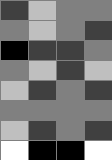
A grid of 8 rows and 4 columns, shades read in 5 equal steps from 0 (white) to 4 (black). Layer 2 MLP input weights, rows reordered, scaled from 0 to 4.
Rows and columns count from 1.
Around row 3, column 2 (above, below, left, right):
1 1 4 3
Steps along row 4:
down up down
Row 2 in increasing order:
1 2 2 3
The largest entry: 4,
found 3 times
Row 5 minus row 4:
-1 2 -1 2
